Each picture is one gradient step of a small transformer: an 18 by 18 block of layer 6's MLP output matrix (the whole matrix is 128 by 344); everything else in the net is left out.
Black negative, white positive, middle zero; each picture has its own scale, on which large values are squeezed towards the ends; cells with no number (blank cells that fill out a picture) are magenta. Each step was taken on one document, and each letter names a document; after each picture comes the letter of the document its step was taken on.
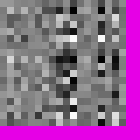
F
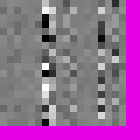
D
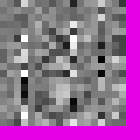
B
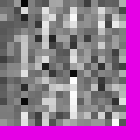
B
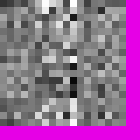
F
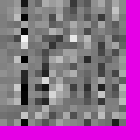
B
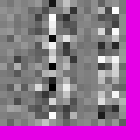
D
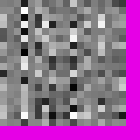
B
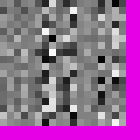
D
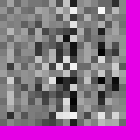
F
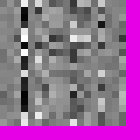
B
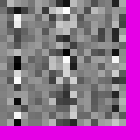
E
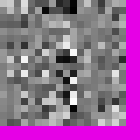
F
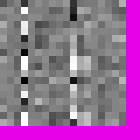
B
